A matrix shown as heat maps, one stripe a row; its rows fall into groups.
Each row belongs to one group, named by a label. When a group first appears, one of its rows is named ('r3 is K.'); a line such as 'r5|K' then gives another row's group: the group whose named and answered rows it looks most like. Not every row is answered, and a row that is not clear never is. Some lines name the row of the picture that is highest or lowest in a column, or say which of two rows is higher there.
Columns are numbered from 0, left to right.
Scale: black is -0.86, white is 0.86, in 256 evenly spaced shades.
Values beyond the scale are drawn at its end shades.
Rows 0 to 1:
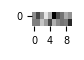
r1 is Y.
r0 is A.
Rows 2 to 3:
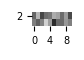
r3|A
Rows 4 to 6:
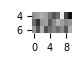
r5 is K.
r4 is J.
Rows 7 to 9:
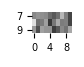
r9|A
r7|J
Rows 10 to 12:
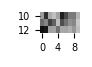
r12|K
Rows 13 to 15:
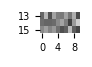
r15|J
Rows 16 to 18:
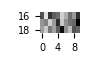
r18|J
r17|Y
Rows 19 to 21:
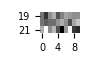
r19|K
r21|J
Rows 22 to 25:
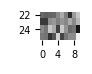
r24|Y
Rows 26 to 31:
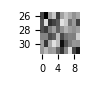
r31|J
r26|K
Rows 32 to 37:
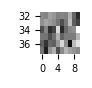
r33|J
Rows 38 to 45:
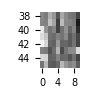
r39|Y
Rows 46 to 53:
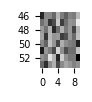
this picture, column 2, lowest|47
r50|Y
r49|A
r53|K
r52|Y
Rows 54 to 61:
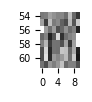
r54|J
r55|A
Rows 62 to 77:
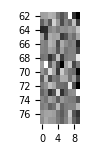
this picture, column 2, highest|70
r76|J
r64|K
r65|A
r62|J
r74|Y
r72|J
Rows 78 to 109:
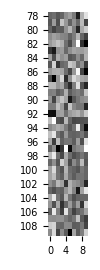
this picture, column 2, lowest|97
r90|A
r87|K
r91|Y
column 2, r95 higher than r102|No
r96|A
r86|J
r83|K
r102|Y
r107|J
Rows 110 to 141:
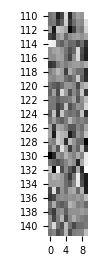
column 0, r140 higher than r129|Yes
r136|K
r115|J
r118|Y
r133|J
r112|A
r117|K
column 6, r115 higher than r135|No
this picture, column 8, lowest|132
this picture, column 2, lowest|110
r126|A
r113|K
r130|K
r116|J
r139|K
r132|A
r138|K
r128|Y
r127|A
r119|J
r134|J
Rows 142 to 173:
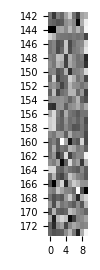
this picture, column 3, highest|160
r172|K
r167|J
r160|A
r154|J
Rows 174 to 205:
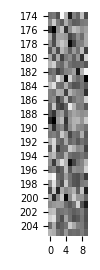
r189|K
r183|Y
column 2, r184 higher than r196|Yes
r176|K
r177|A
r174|A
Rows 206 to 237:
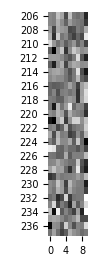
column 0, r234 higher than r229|Yes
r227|J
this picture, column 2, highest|234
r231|Y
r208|A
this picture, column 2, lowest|232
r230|Y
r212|J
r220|Y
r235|J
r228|J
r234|A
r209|A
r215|J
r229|K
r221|K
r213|K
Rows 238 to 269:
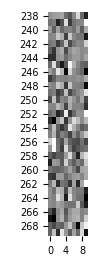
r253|K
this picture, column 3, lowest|245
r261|K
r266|K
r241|Y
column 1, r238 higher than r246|Yes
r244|K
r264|Y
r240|A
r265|J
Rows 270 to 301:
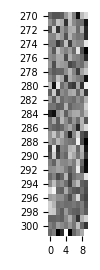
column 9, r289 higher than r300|No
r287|J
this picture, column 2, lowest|301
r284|K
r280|A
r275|J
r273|Y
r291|J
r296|J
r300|J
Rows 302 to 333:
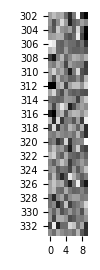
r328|K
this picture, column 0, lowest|312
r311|A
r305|J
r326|J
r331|A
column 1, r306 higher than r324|Yes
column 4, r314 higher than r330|Yes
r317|A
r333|J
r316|K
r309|Y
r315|A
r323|A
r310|J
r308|K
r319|J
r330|A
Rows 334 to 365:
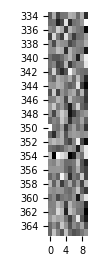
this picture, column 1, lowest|354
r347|J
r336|Y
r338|A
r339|Y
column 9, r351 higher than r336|Yes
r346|Y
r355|J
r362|Y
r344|J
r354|A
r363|J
